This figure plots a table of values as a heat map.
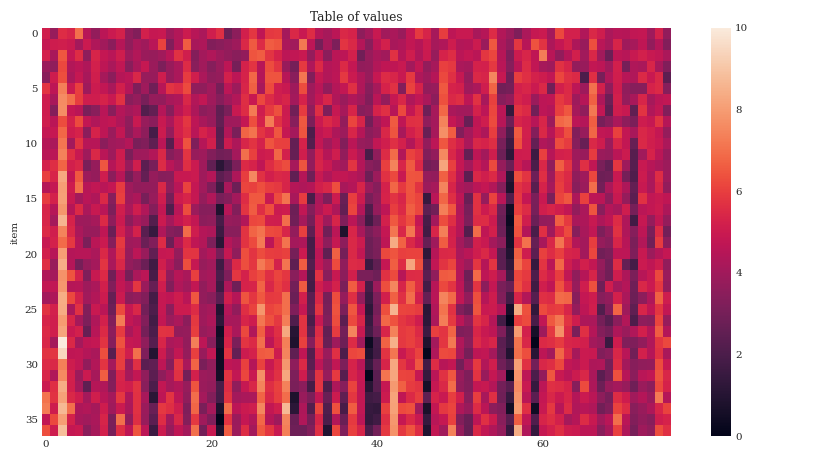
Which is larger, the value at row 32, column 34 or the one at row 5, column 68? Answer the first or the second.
the second
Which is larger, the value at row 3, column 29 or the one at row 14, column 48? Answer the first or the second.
the second
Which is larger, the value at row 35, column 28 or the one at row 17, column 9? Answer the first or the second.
the second
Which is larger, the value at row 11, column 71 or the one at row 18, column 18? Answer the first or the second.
the second
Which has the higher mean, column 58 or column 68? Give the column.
58
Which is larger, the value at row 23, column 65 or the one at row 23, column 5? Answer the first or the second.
the first
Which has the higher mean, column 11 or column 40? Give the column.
11
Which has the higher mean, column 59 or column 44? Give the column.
44
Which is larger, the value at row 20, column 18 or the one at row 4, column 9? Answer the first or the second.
the first
